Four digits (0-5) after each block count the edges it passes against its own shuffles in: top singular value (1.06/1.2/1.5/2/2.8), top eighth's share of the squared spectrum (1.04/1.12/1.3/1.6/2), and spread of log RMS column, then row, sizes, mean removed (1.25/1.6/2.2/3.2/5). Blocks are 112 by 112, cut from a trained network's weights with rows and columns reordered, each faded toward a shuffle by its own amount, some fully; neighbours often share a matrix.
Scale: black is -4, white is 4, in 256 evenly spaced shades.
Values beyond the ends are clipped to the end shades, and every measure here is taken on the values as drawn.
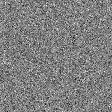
2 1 0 0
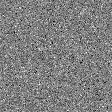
0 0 0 0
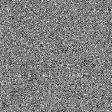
2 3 0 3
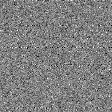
2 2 0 2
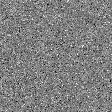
0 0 0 0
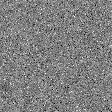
0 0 0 0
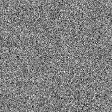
3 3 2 1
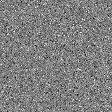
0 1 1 0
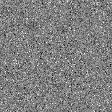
2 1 1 0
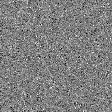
2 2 1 0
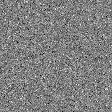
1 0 0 0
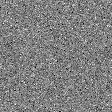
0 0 0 0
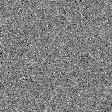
1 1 0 1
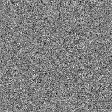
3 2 1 1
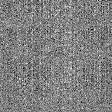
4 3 0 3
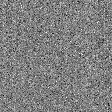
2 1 0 0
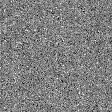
1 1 0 0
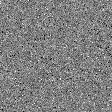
1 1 0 0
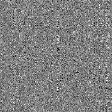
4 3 3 1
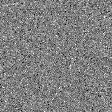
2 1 1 0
